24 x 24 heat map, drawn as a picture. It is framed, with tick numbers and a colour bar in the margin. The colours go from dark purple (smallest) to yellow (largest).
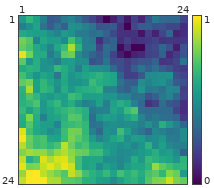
Neither half mirrors the other. The field climbs toward the bottom left. The ninth with the highest average is the bottom left. The values follow a bell shape. The field is mottled with small blotches. Overall the values sit about 50% of the way up the scale. No row or column stands out. The top right is the ninth with the lowest average.
